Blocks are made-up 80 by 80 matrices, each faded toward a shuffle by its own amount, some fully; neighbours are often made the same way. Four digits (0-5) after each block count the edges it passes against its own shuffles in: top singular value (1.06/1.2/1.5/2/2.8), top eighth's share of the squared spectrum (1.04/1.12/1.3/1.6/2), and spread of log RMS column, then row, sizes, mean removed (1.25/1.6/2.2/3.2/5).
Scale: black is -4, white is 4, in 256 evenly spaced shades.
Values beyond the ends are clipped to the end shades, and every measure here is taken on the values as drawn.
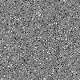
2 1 0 0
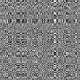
5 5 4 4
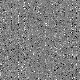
1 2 2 0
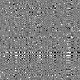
5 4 2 3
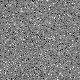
0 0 0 0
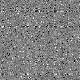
4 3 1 2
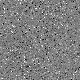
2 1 0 0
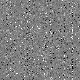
2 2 2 0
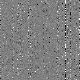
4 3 3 0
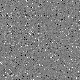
1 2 1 1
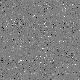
1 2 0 1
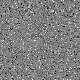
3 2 0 0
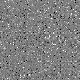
3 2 0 1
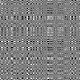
5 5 4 4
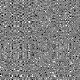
4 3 2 2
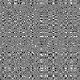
5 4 3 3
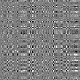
5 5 4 4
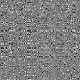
4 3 2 2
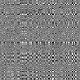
5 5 3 4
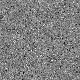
0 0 0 0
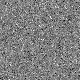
0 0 0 0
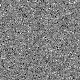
0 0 0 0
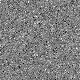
0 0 0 0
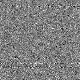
1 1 0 2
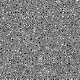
3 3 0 2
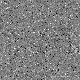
1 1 0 0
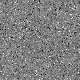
1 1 0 0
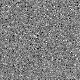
1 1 0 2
